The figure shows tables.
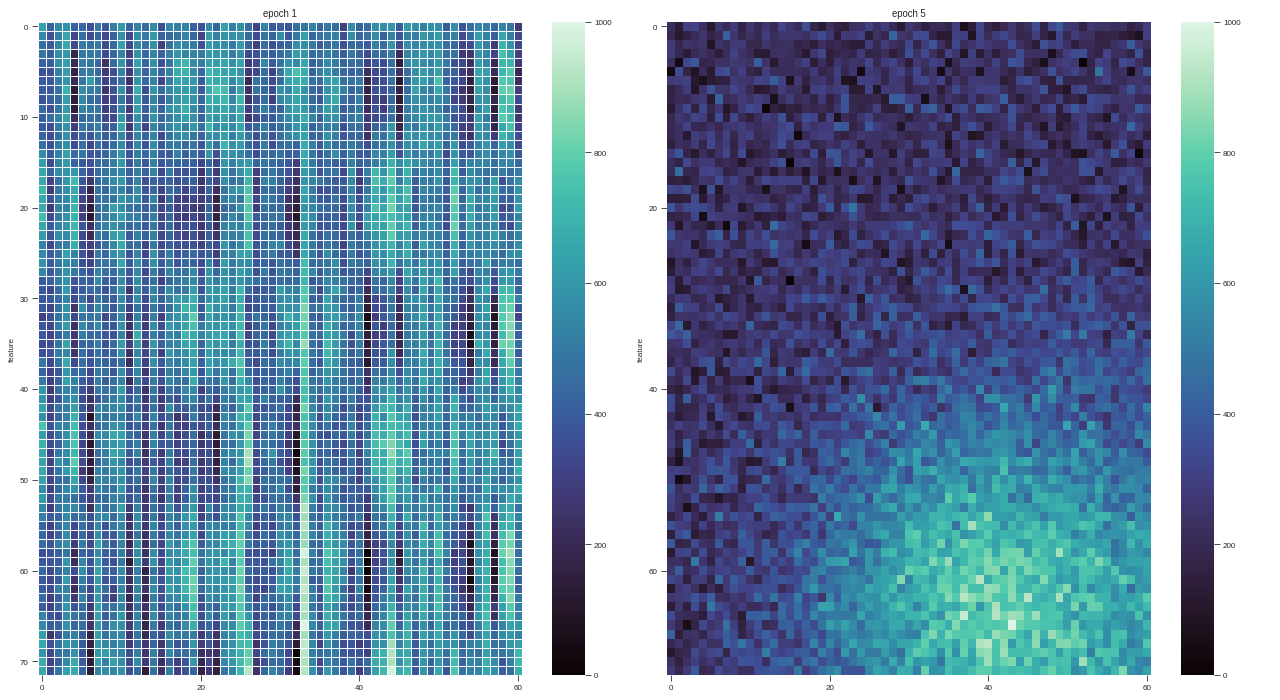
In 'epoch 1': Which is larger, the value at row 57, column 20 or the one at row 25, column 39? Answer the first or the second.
the second
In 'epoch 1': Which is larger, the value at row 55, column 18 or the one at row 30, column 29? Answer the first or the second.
the first
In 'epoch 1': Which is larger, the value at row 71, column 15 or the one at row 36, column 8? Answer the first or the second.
the second
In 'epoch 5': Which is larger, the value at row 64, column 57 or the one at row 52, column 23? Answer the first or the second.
the first
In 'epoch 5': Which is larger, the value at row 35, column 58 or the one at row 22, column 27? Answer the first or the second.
the first
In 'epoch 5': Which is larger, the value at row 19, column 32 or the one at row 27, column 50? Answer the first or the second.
the first
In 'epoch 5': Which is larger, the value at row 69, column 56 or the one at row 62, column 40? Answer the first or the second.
the second
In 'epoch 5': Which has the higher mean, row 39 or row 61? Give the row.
61
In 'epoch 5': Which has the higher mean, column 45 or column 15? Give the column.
45
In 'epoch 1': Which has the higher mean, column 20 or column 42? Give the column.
42
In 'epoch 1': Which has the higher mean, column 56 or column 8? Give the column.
56
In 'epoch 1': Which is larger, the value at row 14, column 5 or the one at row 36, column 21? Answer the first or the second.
the second
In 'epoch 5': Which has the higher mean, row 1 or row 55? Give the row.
55
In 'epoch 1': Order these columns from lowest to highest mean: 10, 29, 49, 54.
54, 29, 49, 10
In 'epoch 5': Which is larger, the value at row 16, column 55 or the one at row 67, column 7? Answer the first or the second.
the second
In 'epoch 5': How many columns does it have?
61
